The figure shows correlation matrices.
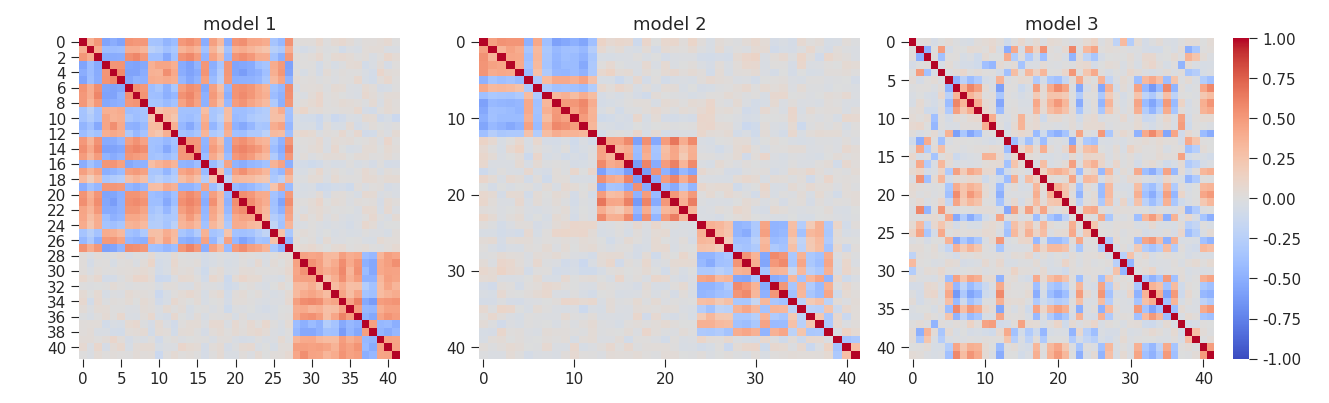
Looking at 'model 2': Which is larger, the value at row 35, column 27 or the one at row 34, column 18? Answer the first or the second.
the second
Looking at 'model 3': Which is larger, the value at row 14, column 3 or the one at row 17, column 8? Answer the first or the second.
the second
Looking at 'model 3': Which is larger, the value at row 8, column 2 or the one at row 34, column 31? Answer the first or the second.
the first
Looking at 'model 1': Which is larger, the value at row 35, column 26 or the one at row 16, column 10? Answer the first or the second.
the second
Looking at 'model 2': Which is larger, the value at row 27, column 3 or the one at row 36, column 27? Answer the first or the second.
the second
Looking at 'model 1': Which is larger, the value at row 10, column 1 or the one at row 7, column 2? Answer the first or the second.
the second
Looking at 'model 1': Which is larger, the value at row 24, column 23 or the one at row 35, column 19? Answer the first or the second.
the first
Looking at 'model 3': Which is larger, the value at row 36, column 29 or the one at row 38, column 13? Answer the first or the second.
the second
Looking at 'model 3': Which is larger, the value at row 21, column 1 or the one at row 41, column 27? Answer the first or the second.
the second
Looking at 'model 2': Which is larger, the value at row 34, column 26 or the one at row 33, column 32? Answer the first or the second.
the second
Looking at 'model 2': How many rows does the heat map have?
42
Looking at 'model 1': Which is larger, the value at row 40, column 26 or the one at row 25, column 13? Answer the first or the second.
the first
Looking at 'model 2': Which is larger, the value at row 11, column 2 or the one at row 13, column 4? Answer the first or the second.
the second
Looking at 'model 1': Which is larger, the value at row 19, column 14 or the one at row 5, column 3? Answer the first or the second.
the second
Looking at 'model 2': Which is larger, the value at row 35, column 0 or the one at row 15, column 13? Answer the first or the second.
the second
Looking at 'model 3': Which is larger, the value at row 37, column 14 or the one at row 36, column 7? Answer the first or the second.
the first
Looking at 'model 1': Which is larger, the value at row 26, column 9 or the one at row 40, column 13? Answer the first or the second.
the first
